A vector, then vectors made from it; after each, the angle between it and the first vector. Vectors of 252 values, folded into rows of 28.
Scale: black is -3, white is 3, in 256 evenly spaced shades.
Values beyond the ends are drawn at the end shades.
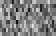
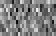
nearly parallel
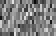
partly opposed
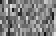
orthogonal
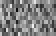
nearly parallel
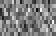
nearly opposite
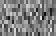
orthogonal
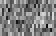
orthogonal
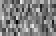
nearly parallel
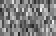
nearly opposite
